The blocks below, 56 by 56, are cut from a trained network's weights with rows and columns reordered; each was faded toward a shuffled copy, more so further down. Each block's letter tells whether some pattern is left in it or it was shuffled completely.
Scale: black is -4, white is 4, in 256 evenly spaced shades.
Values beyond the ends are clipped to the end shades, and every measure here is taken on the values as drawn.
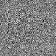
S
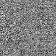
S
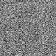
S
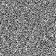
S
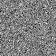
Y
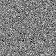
Y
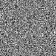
S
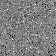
Y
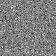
Y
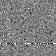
S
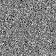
Y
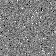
Y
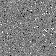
Y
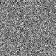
S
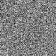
S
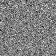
Y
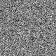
Y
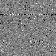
S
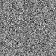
S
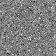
Y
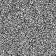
Y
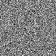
S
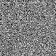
S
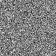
Y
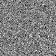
S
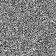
Y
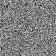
S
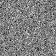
Y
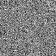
S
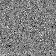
Y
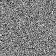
Y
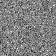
S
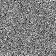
Y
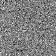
S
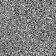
S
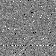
S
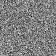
Y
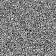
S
